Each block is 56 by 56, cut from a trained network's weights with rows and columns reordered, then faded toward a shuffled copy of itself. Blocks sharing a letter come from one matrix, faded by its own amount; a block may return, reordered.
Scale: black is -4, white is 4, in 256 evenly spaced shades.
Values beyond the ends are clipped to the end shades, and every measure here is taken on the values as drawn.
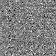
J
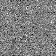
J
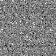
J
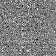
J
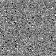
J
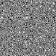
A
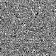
J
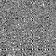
A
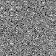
A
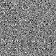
A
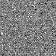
J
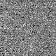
J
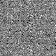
J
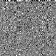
A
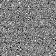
J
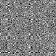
A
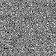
J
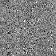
A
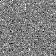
J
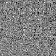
A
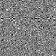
A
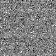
J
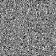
A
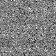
J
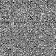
J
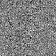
A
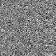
A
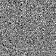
A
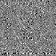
A
